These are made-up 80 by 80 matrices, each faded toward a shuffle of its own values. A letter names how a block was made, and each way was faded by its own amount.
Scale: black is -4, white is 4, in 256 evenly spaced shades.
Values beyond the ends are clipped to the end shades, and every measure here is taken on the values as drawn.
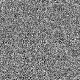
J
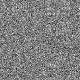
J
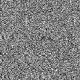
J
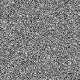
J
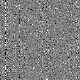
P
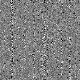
P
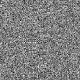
J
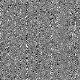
P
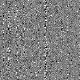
P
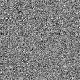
J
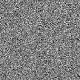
J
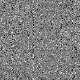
P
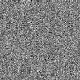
J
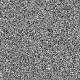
J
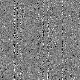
P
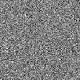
J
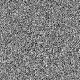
J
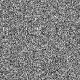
J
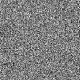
J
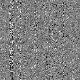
P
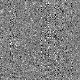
P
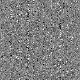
P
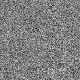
J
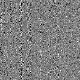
P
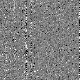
P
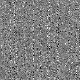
P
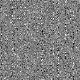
P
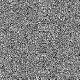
J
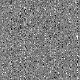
P
